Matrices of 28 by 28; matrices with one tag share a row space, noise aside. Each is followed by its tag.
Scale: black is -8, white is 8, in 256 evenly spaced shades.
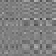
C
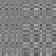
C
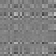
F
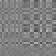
C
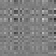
F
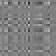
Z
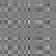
Z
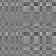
C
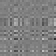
F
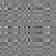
Z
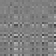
F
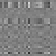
Z
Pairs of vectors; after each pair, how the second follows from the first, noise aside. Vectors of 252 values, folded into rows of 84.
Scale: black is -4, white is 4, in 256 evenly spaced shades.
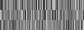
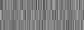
shrunk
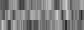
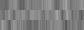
shrunk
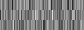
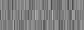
shrunk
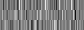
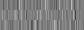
shrunk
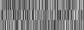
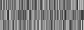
shuffled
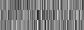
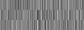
shrunk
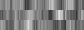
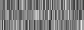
shuffled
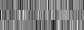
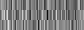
shuffled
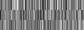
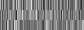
shuffled
